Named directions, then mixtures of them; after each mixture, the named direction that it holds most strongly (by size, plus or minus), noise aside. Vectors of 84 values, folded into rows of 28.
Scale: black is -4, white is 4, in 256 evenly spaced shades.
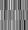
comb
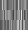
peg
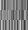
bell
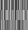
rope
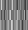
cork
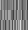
bell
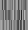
peg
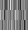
comb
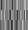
cork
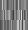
peg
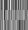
rope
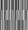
rope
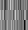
comb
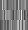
peg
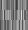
peg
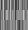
rope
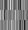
comb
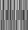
rope
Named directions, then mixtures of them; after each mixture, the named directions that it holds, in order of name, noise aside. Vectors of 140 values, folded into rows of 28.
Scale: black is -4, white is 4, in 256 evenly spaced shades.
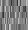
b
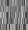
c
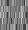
c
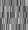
b, c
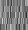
b, c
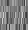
c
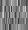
b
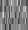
b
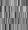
b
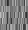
c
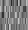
b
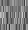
c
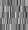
b, c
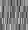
b, c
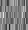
b, c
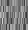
c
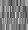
b, c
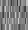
b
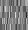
b, c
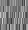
c
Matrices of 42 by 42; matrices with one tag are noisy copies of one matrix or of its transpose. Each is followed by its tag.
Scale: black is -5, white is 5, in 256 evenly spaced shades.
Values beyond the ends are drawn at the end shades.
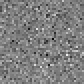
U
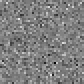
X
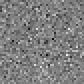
U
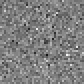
U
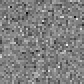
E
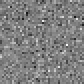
E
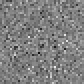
U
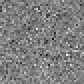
U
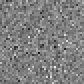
U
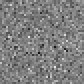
U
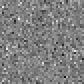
X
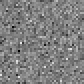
E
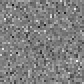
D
